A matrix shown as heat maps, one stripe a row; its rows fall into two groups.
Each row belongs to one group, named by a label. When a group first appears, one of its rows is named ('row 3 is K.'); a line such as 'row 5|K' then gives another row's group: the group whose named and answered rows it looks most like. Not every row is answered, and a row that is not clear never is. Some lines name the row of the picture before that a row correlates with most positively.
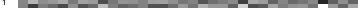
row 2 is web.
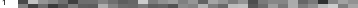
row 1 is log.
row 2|web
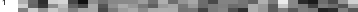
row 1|log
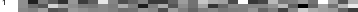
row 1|web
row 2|log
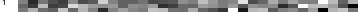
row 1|web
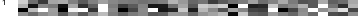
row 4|web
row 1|log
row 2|web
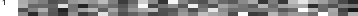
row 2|log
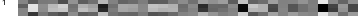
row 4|web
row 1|web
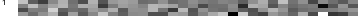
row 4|web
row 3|log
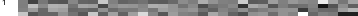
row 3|log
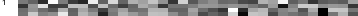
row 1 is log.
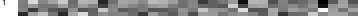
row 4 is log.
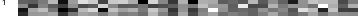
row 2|web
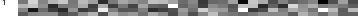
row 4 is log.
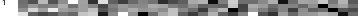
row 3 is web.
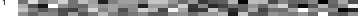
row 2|log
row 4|web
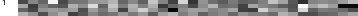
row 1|log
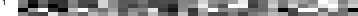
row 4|log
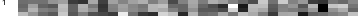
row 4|log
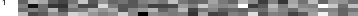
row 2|web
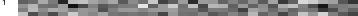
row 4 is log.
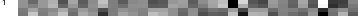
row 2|web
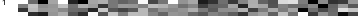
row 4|log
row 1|log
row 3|log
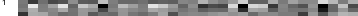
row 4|log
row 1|web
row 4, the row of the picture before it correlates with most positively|3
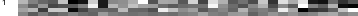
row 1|log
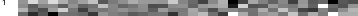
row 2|web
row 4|web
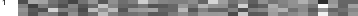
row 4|web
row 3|log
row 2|web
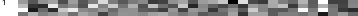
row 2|log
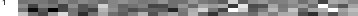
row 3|web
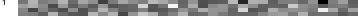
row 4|log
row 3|web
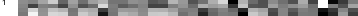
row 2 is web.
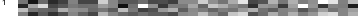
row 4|web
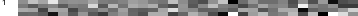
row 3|log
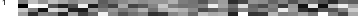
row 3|log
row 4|web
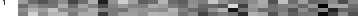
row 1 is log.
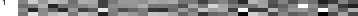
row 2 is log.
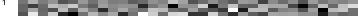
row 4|log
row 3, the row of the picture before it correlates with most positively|4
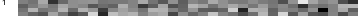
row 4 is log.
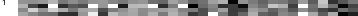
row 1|web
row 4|log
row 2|log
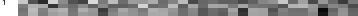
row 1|log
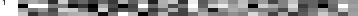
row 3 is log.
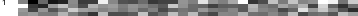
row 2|log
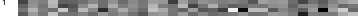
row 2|log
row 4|log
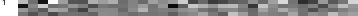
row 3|log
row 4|web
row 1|log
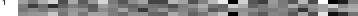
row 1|web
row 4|web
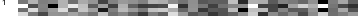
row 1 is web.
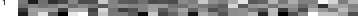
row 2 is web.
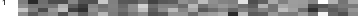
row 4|web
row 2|log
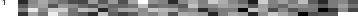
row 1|log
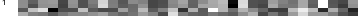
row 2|web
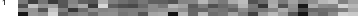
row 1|web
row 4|log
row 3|log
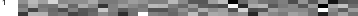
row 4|log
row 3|web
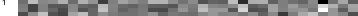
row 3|web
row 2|web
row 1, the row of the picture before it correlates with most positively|2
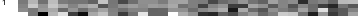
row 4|log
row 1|log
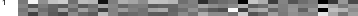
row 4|web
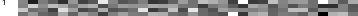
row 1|web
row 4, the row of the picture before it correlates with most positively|3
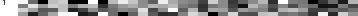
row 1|log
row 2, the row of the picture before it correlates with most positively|2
